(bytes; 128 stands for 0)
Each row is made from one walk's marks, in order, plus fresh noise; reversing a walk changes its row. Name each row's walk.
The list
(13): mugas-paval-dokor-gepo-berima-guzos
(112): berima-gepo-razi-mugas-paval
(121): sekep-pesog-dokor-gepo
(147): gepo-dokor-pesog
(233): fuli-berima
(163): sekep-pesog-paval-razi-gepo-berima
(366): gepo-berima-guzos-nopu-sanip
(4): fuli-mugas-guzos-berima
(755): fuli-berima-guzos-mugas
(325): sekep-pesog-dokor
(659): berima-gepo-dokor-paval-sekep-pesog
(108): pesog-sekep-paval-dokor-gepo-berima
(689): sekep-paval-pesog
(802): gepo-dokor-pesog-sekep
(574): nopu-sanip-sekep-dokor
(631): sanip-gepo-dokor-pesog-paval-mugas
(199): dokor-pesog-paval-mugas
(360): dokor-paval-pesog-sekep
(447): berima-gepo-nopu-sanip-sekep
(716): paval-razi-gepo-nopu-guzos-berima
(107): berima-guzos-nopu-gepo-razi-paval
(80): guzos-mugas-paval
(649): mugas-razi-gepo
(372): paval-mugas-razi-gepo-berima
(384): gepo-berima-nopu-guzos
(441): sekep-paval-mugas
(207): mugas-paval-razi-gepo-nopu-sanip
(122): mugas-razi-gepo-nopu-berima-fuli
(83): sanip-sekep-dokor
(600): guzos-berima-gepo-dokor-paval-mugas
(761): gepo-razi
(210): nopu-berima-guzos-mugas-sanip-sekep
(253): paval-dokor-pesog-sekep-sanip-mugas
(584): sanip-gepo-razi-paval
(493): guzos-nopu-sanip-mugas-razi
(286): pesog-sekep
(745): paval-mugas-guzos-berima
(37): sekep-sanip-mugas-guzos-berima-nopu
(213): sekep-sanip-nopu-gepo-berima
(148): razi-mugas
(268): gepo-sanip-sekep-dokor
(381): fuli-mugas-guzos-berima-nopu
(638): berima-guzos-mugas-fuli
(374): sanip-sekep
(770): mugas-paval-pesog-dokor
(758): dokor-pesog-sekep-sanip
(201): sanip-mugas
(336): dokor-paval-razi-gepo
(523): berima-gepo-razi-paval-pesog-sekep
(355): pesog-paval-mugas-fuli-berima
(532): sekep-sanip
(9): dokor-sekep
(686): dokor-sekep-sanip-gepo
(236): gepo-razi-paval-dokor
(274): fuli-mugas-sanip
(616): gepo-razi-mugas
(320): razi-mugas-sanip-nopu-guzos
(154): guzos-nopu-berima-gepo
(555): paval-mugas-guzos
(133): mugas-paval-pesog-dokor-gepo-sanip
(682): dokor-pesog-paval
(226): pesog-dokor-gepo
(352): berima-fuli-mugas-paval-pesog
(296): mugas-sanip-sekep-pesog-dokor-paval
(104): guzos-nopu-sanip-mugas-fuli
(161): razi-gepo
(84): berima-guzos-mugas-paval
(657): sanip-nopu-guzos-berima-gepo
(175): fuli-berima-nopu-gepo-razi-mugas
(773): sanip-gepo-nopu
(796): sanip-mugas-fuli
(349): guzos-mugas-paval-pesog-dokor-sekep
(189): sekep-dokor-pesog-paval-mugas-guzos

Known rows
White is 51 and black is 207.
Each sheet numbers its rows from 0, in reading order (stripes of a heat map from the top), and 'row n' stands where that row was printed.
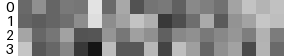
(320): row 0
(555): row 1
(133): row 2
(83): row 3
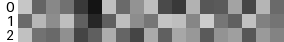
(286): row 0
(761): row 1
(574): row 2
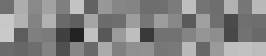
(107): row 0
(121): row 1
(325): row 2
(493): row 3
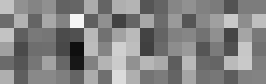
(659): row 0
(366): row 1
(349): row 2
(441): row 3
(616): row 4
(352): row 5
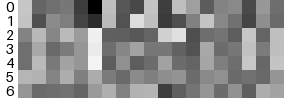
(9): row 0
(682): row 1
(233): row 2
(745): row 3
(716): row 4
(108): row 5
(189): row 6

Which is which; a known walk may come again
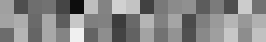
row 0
(441)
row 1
(447)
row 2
(366)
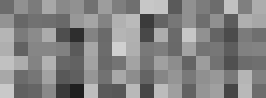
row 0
(175)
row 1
(189)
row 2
(236)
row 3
(352)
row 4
(121)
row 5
(133)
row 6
(83)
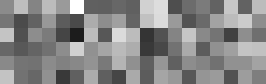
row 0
(233)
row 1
(274)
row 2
(682)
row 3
(555)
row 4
(600)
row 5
(574)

